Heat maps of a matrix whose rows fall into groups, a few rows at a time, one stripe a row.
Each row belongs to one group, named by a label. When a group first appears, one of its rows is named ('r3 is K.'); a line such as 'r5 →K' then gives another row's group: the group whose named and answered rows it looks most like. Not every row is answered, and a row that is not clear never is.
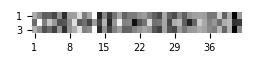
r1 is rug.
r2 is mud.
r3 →rug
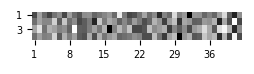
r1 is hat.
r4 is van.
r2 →van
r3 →mud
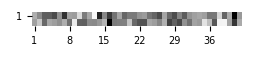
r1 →rug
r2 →mud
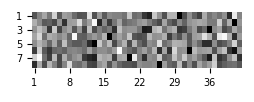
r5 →van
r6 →hat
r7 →van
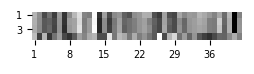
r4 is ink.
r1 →rug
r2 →rug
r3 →rug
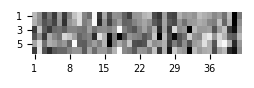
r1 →rug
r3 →hat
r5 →mud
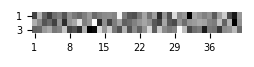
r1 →hat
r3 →van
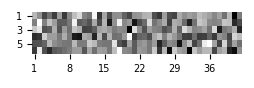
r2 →mud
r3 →van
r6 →hat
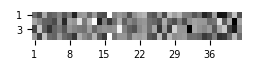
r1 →ink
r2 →rug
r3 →hat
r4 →ink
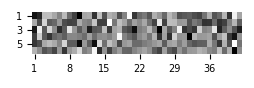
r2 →ink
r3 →mud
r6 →rug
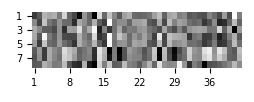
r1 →van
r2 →ink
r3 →rug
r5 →ink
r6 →mud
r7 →mud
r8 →van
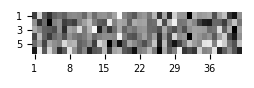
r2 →ink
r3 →rug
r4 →hat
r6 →mud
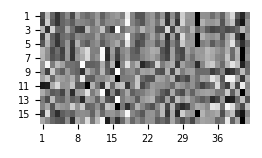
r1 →hat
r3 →ink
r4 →hat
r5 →hat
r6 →rug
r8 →mud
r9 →ink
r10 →mud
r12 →rug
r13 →ink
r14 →mud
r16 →rug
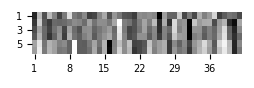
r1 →mud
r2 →hat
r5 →mud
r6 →mud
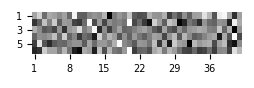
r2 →van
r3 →rug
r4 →van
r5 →hat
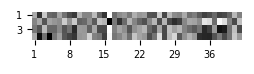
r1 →ink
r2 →mud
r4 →ink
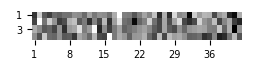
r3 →rug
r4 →ink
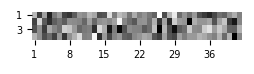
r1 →ink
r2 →hat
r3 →mud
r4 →rug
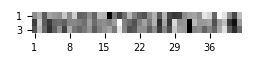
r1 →mud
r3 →hat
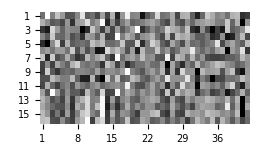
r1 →mud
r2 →rug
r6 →van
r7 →ink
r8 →mud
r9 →hat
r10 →van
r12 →ink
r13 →rug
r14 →rug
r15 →rug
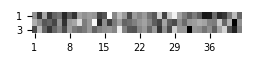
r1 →ink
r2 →rug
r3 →hat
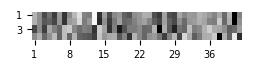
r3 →mud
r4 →van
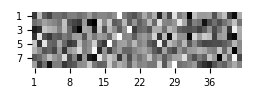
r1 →hat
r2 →van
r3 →van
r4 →hat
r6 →rug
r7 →van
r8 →ink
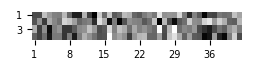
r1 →van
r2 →mud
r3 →ink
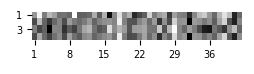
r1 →mud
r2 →hat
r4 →hat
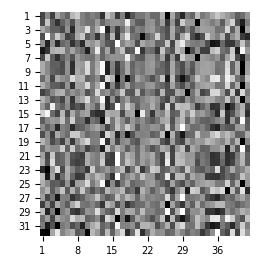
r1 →mud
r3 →rug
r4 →mud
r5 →ink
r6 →van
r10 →mud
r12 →van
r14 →ink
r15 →van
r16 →van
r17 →ink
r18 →mud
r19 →rug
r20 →van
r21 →ink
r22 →ink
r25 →rug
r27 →ink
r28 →mud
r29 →ink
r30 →mud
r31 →ink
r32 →van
